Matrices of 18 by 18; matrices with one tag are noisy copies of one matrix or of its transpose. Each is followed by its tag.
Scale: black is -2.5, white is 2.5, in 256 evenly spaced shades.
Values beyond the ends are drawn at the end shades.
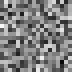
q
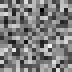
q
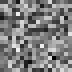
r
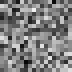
r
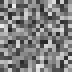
q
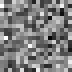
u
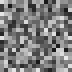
u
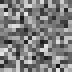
q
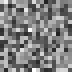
u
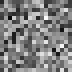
r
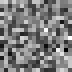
u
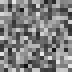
u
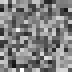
u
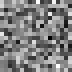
u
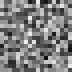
u
